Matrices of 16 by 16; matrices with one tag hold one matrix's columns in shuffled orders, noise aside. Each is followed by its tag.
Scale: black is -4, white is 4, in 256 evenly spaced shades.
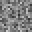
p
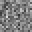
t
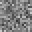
p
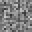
t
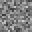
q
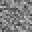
q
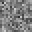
p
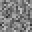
p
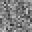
p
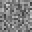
t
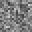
t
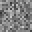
t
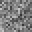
p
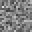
q
